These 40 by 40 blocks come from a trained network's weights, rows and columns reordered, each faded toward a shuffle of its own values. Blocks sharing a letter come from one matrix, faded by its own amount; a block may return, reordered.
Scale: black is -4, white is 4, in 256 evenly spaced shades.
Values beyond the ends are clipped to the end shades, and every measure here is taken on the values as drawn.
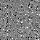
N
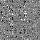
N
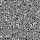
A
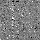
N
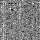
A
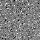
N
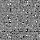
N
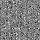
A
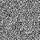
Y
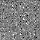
N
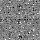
N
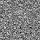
Y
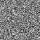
Y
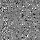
N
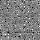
N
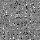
N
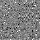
N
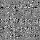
A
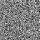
Y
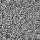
Y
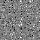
N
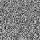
Y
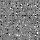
N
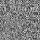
Y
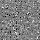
N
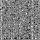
A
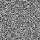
Y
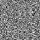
Y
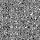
A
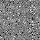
N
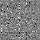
N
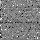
N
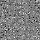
N
